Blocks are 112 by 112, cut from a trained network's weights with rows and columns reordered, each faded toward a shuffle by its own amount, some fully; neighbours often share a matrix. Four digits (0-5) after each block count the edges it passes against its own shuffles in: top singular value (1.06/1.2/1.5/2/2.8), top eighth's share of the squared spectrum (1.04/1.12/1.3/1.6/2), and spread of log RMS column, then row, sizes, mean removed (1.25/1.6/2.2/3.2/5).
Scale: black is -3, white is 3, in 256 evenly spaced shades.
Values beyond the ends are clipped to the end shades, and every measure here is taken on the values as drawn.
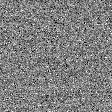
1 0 0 0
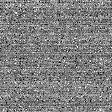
3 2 2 1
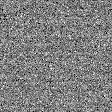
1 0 0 0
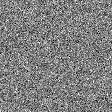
0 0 0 0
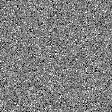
2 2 2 0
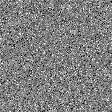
1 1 0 0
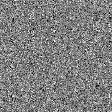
2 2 2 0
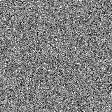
0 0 0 0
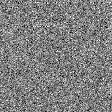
2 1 0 1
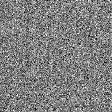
2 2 0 1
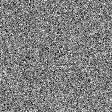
0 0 0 0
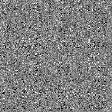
3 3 3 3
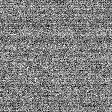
3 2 0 0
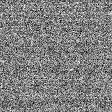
2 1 0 0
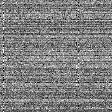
5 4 2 2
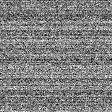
4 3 1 1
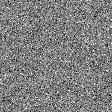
0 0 0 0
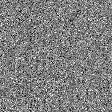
1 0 0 1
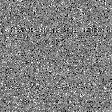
3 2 0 2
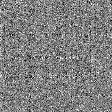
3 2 1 2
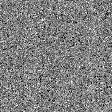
1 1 0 1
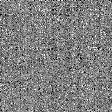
2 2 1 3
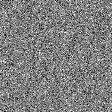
1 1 0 1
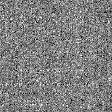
2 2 1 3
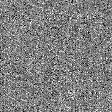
2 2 0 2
